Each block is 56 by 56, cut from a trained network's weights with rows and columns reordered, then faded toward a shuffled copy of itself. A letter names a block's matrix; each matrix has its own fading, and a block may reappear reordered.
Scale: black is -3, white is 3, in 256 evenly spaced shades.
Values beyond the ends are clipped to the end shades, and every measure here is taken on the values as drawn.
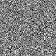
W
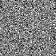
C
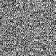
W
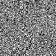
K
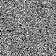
K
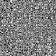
C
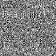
C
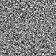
K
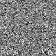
K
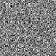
W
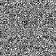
C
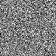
K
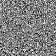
K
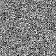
K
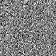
K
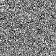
K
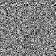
W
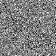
K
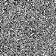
K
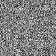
C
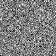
K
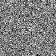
K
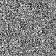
K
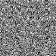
C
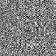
W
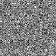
C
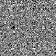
C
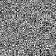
W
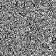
K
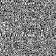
W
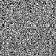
W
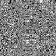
C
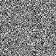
K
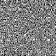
C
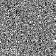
C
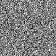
K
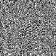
K
